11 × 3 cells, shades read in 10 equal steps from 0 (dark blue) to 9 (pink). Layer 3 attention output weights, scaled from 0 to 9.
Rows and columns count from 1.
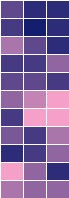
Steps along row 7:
up same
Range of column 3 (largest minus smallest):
8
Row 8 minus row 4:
2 0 1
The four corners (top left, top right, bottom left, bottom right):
3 1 6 5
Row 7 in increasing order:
2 9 9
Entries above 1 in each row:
1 1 2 3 3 3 3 3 2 2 3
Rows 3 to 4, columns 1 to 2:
6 3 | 2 2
